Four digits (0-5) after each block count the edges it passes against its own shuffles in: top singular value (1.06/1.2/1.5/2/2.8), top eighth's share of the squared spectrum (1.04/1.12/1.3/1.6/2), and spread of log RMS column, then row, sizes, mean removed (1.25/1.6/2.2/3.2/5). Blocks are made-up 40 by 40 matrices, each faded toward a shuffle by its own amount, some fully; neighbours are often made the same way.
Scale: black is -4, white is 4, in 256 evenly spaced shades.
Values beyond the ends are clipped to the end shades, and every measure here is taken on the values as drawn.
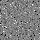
0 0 0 0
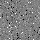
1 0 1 0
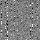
2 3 3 0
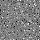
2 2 0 0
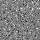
0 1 0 0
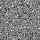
0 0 0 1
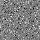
1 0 0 0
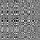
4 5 3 3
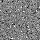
2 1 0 0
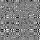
4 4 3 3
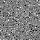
3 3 0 1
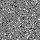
0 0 0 0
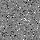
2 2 0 0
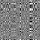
4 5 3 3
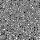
1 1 0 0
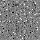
2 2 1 0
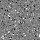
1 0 0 0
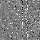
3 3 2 0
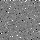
2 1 0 0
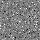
1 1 0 0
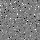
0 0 0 0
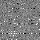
2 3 0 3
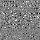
1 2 0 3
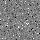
0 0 0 0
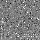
1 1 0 1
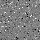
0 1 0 0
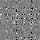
2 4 2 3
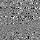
2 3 2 3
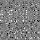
3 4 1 2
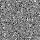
1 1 0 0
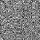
3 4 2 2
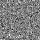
1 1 0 0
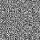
3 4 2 2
